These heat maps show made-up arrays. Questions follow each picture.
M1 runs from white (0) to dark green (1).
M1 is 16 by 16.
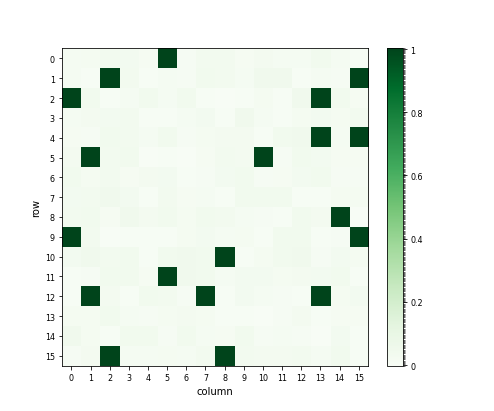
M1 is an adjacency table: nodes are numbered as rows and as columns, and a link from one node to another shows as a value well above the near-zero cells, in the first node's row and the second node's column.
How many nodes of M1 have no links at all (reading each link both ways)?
2
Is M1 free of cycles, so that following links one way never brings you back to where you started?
no
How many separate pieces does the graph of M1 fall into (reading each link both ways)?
3
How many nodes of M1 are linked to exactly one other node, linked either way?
3
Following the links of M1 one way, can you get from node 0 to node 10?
yes
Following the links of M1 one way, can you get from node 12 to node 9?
no
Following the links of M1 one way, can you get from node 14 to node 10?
no
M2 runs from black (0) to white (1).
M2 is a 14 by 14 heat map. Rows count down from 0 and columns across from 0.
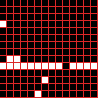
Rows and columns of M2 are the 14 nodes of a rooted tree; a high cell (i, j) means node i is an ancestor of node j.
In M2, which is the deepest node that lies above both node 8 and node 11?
9
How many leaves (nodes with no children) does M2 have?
9
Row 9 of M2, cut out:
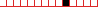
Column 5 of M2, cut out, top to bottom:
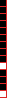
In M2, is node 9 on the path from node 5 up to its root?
yes
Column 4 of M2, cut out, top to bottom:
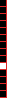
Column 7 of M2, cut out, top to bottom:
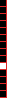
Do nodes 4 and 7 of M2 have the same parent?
yes
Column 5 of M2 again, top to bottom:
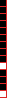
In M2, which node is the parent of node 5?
13
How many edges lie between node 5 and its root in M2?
2
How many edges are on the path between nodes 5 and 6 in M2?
4
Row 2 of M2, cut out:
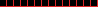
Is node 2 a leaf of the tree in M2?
yes
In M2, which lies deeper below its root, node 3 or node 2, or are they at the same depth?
node 2
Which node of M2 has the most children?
9
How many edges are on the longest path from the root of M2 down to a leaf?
2
